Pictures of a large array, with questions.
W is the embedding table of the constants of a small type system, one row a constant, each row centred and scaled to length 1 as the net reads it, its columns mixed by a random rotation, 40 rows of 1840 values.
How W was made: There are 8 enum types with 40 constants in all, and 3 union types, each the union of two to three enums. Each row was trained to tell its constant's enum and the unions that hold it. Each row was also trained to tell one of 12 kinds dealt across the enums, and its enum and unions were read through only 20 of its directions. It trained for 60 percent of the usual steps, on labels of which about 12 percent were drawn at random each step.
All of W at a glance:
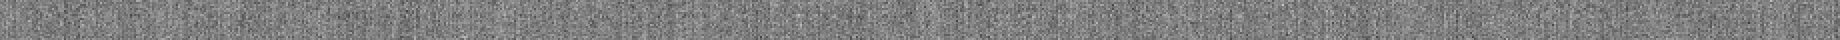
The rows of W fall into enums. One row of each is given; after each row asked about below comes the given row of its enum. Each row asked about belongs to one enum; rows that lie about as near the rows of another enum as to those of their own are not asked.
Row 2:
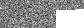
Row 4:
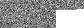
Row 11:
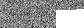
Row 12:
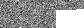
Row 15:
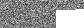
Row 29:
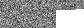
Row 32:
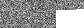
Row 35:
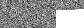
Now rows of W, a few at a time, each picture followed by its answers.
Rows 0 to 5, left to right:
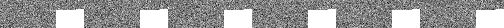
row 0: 4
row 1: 11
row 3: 15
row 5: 35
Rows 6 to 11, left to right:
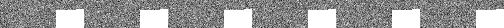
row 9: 32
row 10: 29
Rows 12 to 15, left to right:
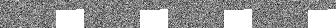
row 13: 29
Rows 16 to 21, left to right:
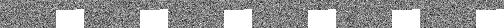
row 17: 15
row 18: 15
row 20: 29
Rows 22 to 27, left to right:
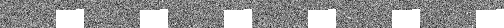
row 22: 11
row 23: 4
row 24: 15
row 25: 11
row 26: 11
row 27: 32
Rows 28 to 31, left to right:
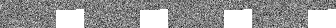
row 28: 2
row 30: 35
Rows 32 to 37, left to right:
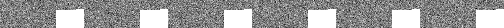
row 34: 29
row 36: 4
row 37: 11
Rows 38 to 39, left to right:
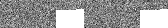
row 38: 15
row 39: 29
